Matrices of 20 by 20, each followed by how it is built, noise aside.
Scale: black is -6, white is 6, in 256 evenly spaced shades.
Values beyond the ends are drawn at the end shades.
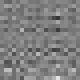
low rank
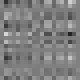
low rank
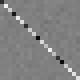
diagonal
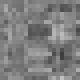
low rank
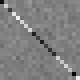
diagonal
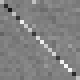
diagonal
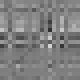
low rank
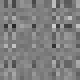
low rank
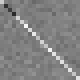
diagonal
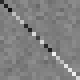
diagonal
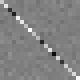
diagonal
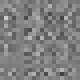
low rank
